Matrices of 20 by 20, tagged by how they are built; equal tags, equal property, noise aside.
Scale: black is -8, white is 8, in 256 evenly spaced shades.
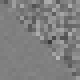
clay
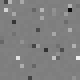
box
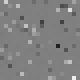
box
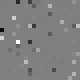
box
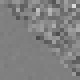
clay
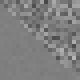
clay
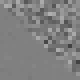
clay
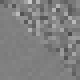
clay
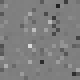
box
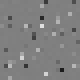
box
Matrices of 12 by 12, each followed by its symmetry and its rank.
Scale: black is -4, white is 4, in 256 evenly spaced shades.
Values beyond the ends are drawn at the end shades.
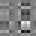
neither, rank one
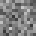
neither, full rank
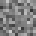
antisymmetric, full rank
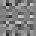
neither, rank two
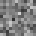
antisymmetric, full rank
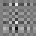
neither, rank one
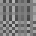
neither, rank one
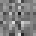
neither, rank two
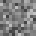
antisymmetric, full rank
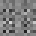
neither, rank two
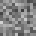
neither, full rank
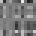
neither, rank two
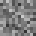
neither, full rank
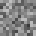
neither, full rank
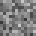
antisymmetric, full rank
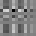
neither, rank one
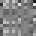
neither, rank two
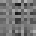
neither, rank two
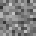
neither, full rank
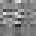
neither, rank two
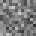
neither, full rank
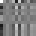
neither, rank one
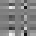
neither, rank one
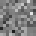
antisymmetric, full rank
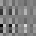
neither, rank one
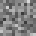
neither, full rank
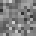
antisymmetric, full rank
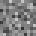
antisymmetric, full rank
